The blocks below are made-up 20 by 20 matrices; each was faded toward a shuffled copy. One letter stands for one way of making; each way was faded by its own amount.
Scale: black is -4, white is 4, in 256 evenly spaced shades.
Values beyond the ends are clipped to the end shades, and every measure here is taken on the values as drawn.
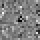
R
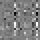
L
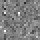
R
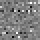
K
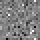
R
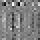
L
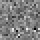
K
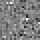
R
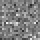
K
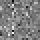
R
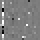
L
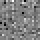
R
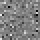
R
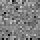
K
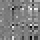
L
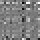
L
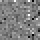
R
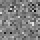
K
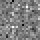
R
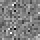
R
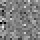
R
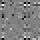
L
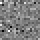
K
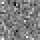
R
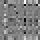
L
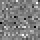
K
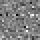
K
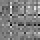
L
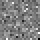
R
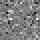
R
